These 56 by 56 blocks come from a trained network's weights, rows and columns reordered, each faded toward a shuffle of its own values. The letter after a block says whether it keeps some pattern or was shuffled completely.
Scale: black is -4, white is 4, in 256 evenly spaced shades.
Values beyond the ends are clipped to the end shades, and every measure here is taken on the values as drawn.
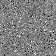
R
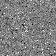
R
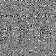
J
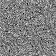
R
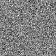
J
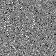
R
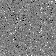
R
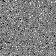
R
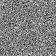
R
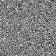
J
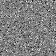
R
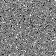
R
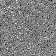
R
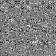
J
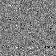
J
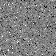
R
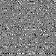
J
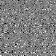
J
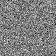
R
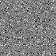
J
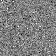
R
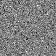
R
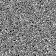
R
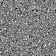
R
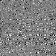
J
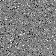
R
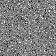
R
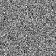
J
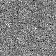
R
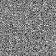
J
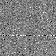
J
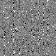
J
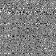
J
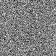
R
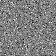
R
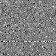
J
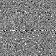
J
